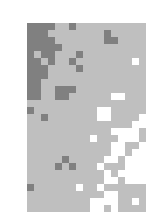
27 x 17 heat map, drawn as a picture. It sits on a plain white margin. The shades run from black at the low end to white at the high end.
Ninth with the highest average: bottom right. Mirror symmetry: none. Stripes: none. Ninth with the lowest average: top left. Slope: up to the bottom right.
